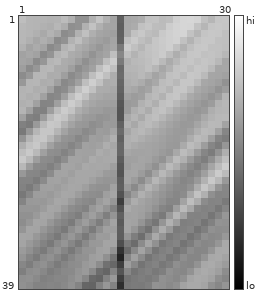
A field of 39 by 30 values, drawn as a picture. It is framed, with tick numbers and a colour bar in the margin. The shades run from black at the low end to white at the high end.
Mirror symmetry: none. Odd lines: column 15. Ninth with the highest average: top right. Grain: diagonal, up to the right. Slope: up to the top. Ninth with the lowest average: bottom middle. Average level on the scale: 60%.
